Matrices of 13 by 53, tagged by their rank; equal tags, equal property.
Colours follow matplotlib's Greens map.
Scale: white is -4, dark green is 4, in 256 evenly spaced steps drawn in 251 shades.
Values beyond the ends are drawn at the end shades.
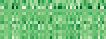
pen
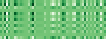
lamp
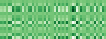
lamp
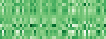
pen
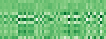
pen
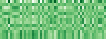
pen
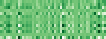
pen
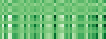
lamp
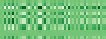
lamp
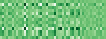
pen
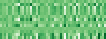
pen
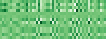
pen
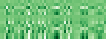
pen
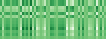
lamp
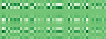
lamp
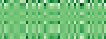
lamp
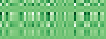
lamp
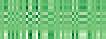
lamp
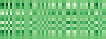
lamp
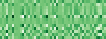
pen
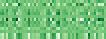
pen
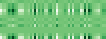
lamp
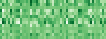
pen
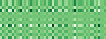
lamp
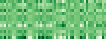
pen
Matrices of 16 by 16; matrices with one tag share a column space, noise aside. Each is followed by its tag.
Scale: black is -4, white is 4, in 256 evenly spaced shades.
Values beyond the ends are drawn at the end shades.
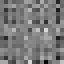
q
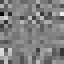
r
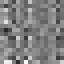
q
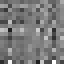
q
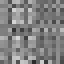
q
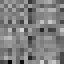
q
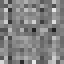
q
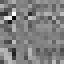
r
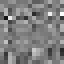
r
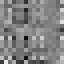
q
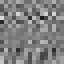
r
